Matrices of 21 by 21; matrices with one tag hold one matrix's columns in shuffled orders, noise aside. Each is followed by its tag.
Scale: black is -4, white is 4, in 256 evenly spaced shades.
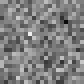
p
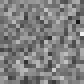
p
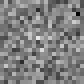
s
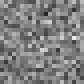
s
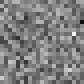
p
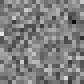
p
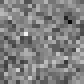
p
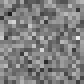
s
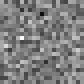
s
